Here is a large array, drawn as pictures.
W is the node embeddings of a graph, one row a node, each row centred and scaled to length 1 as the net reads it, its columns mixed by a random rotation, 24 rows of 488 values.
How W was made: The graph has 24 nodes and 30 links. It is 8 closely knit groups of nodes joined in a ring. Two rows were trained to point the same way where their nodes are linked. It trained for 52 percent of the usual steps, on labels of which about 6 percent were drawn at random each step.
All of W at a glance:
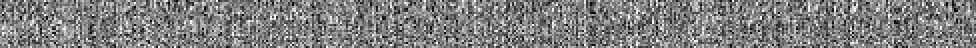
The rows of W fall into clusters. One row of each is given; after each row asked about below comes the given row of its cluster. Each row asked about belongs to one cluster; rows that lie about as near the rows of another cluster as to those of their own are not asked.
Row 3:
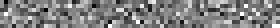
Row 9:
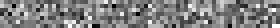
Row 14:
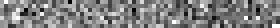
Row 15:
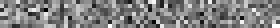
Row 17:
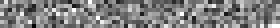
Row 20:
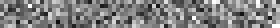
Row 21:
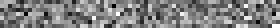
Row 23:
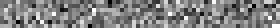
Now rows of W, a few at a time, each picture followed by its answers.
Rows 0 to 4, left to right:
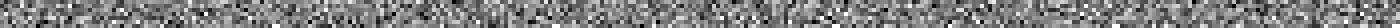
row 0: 3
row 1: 20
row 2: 20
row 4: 21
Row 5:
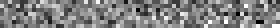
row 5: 21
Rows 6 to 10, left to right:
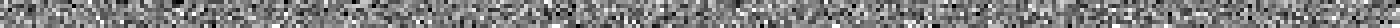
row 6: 17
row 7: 3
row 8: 9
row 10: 23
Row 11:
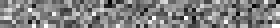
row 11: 23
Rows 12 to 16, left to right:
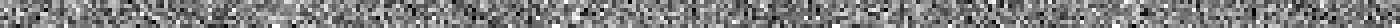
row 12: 15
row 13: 14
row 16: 14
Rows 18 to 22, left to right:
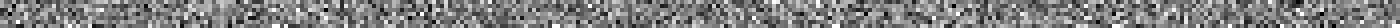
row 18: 9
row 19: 15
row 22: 17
